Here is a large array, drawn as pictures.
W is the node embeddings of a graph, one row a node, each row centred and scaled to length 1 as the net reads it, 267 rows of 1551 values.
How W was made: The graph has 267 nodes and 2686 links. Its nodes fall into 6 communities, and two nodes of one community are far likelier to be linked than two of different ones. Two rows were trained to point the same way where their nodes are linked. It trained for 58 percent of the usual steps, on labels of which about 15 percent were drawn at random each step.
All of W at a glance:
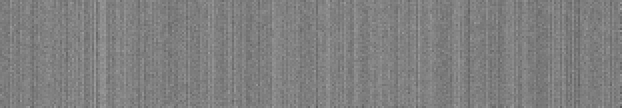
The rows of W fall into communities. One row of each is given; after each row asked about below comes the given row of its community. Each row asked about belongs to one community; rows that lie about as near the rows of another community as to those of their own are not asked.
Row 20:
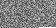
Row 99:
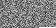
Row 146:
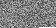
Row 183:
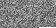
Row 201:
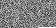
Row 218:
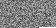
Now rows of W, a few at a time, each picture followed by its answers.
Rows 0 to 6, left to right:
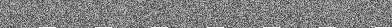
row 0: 20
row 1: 218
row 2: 146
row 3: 218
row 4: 218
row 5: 20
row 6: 146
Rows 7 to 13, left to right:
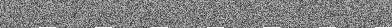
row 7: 183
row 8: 99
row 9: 99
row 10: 218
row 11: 218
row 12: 146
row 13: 99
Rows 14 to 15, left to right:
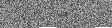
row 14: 146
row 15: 20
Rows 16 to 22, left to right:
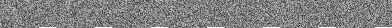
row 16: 218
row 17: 99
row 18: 20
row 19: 201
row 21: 146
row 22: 146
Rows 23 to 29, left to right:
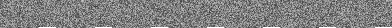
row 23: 99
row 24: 183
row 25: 201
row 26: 183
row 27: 146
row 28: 146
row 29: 183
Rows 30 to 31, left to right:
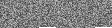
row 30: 183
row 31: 183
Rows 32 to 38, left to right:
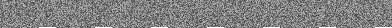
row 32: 20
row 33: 183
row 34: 146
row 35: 218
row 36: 99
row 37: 218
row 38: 20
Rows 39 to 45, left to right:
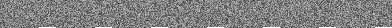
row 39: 146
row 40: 218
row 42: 99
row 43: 99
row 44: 201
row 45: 183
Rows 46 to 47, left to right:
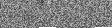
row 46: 218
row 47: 183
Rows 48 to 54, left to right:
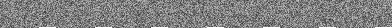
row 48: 99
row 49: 218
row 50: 218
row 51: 20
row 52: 183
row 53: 201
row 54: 99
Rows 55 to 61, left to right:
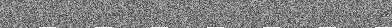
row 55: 218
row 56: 99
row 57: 99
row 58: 218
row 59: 146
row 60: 99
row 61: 201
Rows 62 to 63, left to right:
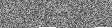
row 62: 201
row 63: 20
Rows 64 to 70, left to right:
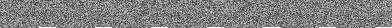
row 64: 201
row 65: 218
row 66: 146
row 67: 20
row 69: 201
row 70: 218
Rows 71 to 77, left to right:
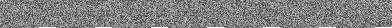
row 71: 201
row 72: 201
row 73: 218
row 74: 218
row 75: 201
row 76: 201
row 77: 183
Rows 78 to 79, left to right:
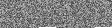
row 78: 183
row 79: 99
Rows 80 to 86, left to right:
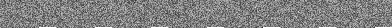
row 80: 183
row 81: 218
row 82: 183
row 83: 20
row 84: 218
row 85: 20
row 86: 183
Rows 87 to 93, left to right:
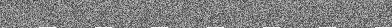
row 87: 201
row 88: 218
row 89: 99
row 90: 183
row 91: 218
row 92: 183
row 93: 183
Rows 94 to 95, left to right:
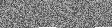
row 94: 183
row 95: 99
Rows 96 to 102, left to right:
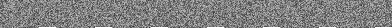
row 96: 99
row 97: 218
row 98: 146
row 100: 20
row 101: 218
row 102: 146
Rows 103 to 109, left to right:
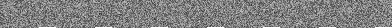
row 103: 99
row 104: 183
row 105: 99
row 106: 99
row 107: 201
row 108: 146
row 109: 20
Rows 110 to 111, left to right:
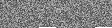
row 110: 218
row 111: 146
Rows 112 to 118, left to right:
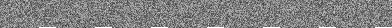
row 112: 201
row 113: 183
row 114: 218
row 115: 183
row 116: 99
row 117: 201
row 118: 201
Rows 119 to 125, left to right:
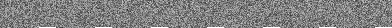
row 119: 183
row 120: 218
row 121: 20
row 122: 99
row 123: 146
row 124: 218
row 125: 146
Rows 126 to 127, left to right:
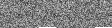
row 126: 201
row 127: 146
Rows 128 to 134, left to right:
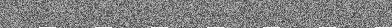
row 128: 218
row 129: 201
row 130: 183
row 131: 183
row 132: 146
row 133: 201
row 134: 99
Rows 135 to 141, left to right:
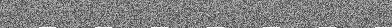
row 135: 20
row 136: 218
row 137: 218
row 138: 20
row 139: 99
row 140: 146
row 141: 183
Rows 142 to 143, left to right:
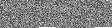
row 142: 20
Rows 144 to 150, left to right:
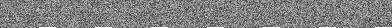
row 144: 218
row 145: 218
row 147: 218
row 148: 146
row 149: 99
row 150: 183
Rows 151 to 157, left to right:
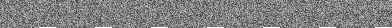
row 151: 183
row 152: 99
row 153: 218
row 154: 201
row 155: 183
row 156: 218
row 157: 201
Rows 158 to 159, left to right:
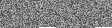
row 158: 20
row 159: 99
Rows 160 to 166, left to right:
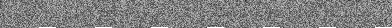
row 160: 20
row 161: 201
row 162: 99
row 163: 183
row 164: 201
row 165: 201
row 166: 218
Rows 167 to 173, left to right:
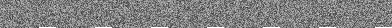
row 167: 201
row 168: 201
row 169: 218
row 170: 218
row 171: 99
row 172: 183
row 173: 146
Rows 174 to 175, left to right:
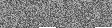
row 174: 99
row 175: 218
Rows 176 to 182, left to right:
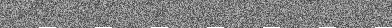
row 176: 201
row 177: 146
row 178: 201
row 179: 146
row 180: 183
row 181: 20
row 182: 201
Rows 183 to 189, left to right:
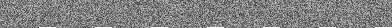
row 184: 146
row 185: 20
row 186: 201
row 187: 20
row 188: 218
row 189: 99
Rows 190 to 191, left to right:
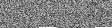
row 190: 146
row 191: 201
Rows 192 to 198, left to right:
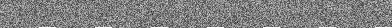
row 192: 201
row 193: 201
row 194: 183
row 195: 20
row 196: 218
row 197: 201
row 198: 20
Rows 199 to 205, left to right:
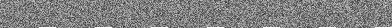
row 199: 146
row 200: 146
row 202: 201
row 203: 183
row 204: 99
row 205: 99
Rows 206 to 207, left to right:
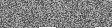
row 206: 218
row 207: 218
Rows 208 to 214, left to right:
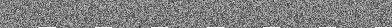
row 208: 146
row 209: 183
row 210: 183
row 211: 99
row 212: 99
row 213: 183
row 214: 201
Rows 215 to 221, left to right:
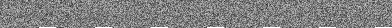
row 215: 201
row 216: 218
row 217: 146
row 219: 183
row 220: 201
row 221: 218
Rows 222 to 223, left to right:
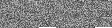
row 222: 146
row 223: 201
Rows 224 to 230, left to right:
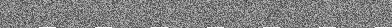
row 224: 20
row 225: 218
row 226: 146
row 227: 146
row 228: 201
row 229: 20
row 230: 20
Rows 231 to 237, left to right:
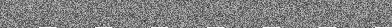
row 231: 183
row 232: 201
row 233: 183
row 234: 201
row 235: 99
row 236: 20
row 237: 183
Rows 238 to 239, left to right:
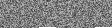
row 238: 201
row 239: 99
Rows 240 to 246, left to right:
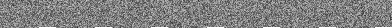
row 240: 201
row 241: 201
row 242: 20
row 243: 183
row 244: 146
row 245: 218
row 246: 99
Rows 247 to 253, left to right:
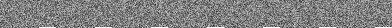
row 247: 201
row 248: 201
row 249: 99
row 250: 99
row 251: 20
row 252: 218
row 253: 146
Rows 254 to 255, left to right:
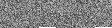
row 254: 183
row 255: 20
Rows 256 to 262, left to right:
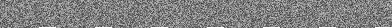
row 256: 183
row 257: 99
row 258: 20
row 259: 146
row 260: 183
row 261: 218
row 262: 201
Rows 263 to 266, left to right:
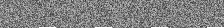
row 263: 201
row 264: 201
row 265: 146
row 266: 201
